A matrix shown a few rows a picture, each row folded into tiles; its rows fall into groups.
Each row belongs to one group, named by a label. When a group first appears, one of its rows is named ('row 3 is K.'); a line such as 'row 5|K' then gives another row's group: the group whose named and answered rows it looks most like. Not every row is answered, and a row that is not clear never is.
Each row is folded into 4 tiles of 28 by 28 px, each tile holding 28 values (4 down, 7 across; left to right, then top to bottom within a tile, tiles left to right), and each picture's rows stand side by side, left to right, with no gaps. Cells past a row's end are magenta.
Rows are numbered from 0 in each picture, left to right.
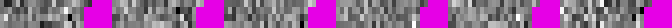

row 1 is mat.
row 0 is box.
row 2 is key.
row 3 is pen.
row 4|mat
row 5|pen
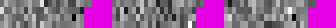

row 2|box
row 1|pen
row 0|pen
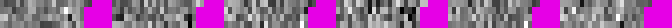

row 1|key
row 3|mat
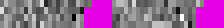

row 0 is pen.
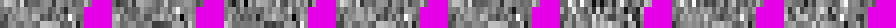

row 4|mat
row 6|mat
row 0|mat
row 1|box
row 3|mat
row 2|box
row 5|mat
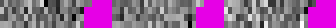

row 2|pen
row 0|pen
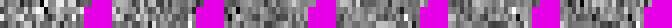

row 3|mat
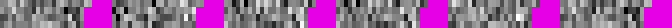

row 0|mat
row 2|box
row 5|mat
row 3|box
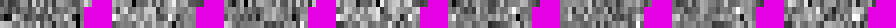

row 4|box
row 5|pen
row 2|box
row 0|key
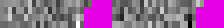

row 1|key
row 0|pen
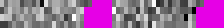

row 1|pen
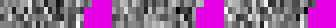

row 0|pen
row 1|mat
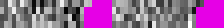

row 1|pen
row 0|mat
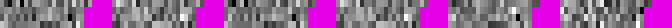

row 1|mat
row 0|box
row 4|box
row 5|pen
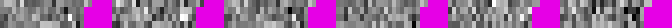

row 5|mat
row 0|mat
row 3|key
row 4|key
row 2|mat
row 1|mat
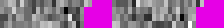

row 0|mat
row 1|box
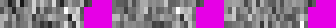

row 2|pen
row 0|box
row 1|box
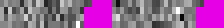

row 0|pen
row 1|box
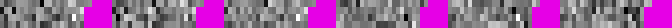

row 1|key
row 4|mat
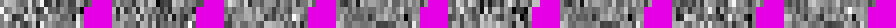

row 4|mat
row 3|box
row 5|box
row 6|key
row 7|box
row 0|pen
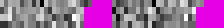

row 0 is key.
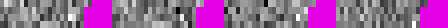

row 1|mat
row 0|mat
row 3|pen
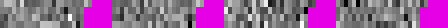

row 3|box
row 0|mat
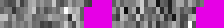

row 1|pen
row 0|box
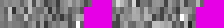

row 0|pen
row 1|mat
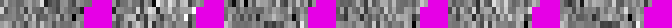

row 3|key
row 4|key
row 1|key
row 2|box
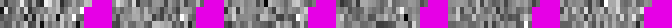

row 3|box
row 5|key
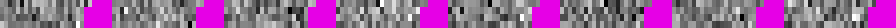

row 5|pen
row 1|key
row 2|mat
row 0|box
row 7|mat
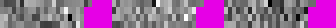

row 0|box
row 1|key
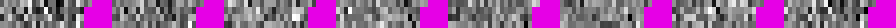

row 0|pen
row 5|box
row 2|mat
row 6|key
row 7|pen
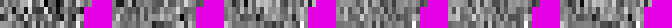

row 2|box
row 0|pen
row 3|pen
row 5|box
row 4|pen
